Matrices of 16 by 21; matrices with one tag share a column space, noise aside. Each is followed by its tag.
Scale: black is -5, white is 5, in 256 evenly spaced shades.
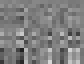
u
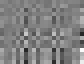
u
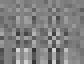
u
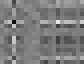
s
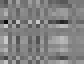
s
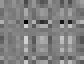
s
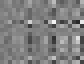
s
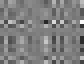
s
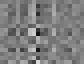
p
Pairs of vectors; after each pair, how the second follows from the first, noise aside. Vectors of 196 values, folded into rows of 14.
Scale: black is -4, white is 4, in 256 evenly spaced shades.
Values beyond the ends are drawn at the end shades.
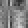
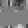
partly zeroed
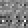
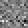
sign-scrambled
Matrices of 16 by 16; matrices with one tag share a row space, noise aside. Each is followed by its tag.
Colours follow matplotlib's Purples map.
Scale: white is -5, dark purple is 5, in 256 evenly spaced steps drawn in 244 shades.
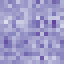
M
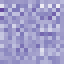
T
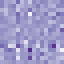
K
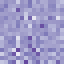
K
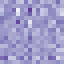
K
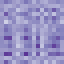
M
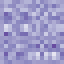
M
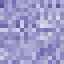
T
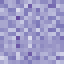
K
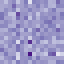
K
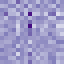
K
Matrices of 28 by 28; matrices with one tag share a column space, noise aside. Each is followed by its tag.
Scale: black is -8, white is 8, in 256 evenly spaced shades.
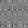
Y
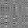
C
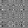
Y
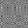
C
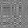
C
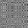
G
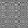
G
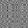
G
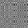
G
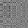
G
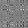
Y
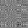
Y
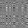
C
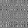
Y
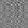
G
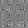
Y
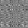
Y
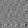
Y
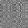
G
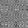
Y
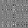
Y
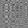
G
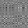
C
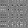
Y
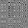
G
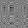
C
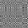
C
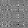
Y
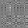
C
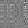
G
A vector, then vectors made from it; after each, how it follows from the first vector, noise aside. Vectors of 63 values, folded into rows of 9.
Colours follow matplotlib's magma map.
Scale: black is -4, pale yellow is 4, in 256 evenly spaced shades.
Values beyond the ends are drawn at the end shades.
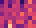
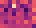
wrapped around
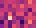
wrapped around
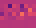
partly zeroed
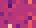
partly zeroed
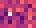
wrapped around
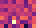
wrapped around
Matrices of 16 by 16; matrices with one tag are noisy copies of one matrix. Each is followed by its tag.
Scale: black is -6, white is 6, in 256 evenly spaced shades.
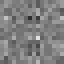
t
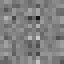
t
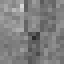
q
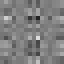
t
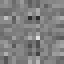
t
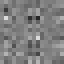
t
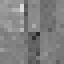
q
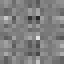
t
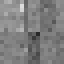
q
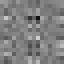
t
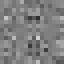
t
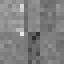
q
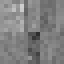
q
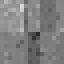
q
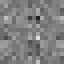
t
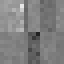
q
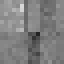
q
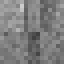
q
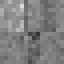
q
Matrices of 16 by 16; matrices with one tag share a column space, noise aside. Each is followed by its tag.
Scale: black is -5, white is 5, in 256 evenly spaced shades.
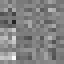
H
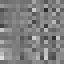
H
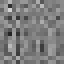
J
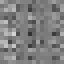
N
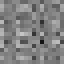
N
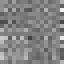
H
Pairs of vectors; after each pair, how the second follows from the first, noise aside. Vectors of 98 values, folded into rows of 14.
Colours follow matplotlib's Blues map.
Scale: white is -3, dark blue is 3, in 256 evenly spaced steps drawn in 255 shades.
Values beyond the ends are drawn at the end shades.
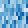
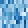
wrapped around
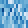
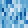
sign-scrambled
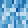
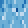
partly zeroed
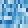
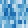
shuffled
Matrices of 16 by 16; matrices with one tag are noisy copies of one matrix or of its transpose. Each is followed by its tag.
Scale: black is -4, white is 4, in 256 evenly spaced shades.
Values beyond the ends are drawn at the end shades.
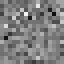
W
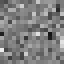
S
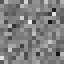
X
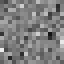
S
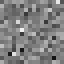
X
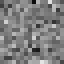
S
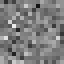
W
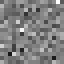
X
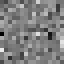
S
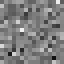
X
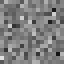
X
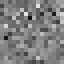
W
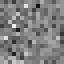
W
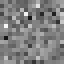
W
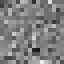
S
